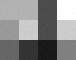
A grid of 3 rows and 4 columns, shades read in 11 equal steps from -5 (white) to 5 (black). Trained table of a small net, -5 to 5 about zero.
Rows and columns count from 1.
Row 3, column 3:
4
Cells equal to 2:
2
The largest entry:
4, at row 3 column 3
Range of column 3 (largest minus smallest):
2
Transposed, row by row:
-2 -1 1 | -2 -3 3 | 2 2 4 | -5 -3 0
